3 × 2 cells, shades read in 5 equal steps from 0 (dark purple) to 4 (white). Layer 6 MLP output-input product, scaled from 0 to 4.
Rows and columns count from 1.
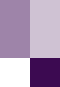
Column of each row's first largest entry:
2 2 1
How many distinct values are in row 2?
2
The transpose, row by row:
2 2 4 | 3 3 0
